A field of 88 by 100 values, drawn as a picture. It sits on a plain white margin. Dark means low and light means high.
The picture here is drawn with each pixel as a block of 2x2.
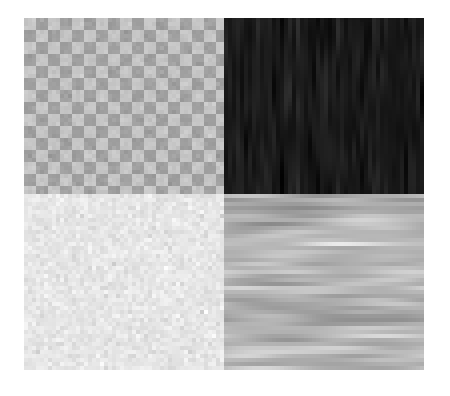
The table splits into 2 rows of 2 panels. Panel 1,1: high, checkered. Panel 1,2: very low, streaked downward, faint in contrast. Panel 2,1: very high, fine-grained, faint in contrast. Panel 2,2: high, streaked across.
